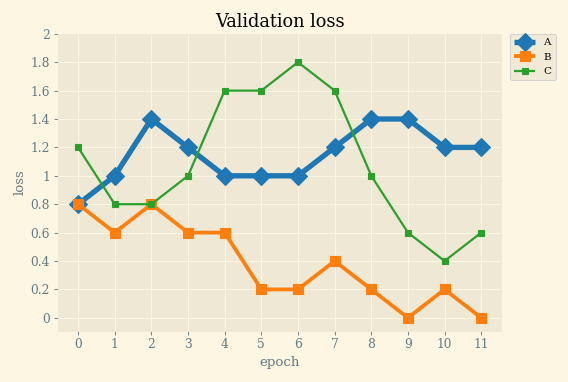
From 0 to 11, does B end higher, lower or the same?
lower
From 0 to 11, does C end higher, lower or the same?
lower
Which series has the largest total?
A
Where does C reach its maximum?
6
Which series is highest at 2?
A
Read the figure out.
Title: Validation loss
x-axis: epoch, ticks 0 1 2 3 4 5 6 7 8 9 10 11
y-axis: loss, ticks 0 0.2 0.4 0.6 0.8 1 1.2 1.4 1.6 1.8 2
Legend: A, B, C
Values:
A: 0.8 1 1.4 1.2 1 1 1 1.2 1.4 1.4 1.2 1.2
B: 0.8 0.6 0.8 0.6 0.6 0.2 0.2 0.4 0.2 0 0.2 0
C: 1.2 0.8 0.8 1 1.6 1.6 1.8 1.6 1 0.6 0.4 0.6
